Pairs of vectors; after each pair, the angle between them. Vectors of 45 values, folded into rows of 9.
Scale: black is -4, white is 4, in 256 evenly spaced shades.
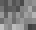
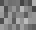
partly aligned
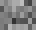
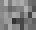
partly aligned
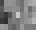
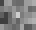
nearly parallel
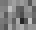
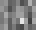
nearly opposite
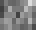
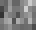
nearly parallel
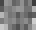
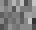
partly opposed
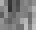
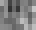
nearly parallel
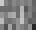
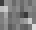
partly opposed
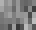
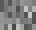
nearly opposite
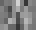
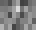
partly aligned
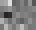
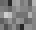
nearly opposite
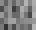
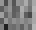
nearly parallel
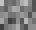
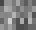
partly opposed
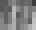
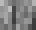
nearly opposite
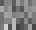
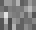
partly aligned
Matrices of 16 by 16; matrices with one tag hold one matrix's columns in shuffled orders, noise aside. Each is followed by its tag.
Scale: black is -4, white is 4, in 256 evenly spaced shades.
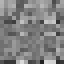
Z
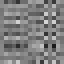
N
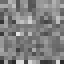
Z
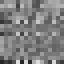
Z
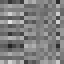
N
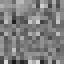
Z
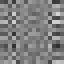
N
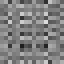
N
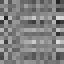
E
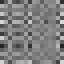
N
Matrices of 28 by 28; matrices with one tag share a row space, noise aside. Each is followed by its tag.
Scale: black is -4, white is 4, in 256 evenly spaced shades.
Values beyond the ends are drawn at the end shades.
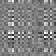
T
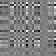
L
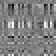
T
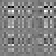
T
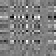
L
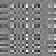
L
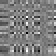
L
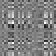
T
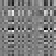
T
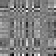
L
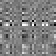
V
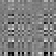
T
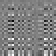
T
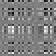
T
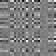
L
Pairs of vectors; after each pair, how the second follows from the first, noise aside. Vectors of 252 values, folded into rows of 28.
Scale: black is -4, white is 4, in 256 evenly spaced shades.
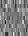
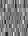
copied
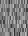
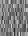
sign-scrambled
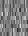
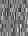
sign-scrambled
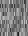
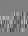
partly zeroed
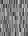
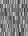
negated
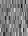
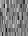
reversed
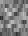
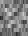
copied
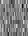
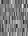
negated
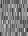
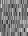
negated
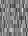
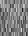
sign-scrambled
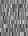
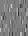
partly zeroed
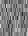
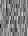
sign-scrambled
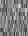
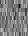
negated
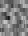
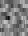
copied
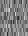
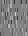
partly zeroed
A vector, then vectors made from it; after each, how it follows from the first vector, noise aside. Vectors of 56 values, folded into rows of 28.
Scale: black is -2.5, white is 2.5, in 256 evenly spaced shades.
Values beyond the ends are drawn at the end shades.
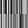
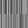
shrunk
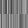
shrunk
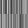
shrunk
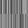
shrunk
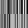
wrapped around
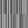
shrunk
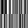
sign-scrambled
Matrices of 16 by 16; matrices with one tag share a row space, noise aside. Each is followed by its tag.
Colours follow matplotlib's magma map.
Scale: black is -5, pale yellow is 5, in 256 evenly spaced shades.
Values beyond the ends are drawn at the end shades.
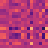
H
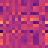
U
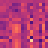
H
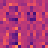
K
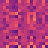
K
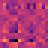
K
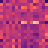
U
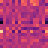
U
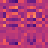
K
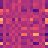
U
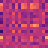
U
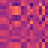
H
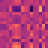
H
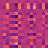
K
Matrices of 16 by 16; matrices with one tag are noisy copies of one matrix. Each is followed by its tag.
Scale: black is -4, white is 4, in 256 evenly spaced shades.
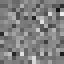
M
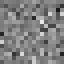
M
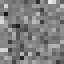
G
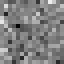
G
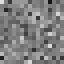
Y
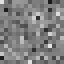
Y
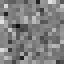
G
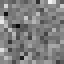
G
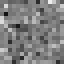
G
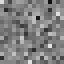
Y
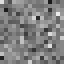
Y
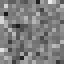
G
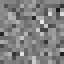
M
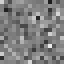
Y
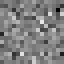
M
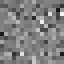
M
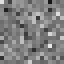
Y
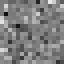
G
